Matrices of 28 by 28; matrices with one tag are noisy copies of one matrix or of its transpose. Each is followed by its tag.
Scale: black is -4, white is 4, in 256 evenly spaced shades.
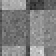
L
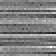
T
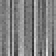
T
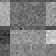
L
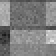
L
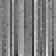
T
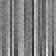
T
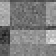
L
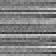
T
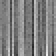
T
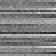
T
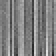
T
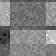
L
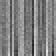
T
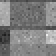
L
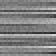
T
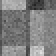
L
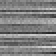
T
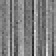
T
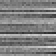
T
